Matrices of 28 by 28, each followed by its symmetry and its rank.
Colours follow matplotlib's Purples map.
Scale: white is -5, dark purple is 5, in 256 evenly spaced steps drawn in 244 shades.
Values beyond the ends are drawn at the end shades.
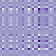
neither, rank one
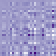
antisymmetric, rank two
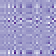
neither, rank two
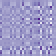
neither, rank two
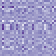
neither, rank three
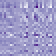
neither, rank three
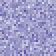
neither, full rank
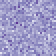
neither, full rank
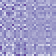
neither, rank three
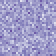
neither, full rank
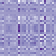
neither, rank two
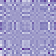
antisymmetric, rank two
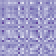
antisymmetric, rank two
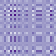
symmetric, rank one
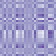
neither, rank one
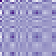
symmetric, rank one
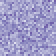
neither, full rank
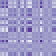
symmetric, rank one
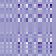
neither, rank one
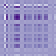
symmetric, rank one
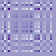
symmetric, rank one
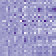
neither, rank three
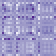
antisymmetric, rank two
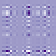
neither, rank one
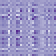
neither, rank two
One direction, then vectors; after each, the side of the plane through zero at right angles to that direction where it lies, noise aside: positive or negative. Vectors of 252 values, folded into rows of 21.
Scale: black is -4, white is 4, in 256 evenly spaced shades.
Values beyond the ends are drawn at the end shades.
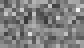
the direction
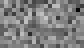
negative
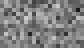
negative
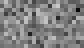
negative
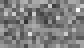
positive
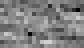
negative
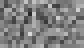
positive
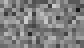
negative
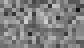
negative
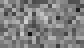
negative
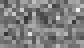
positive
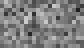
negative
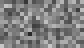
negative
